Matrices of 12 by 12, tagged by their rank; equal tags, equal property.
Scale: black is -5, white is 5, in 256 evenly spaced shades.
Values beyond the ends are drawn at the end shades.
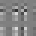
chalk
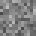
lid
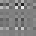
chalk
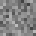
lid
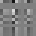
chalk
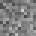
lid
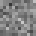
lid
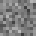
lid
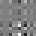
chalk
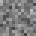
lid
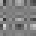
chalk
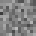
lid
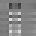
chalk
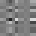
chalk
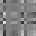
chalk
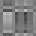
chalk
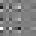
chalk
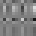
chalk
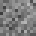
lid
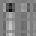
chalk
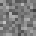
lid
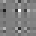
chalk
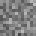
lid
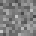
lid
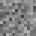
lid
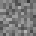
lid
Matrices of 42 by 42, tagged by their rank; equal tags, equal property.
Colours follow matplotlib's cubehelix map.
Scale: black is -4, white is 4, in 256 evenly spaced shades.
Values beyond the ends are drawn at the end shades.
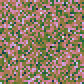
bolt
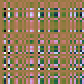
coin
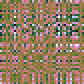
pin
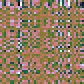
pin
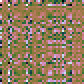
pin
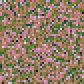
bolt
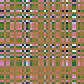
coin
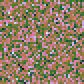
bolt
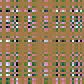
coin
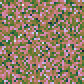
bolt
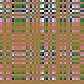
coin
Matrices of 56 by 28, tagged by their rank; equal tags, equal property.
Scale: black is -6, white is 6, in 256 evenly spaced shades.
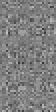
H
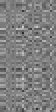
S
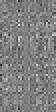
H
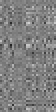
S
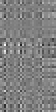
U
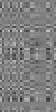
U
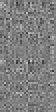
H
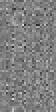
H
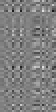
U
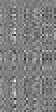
S
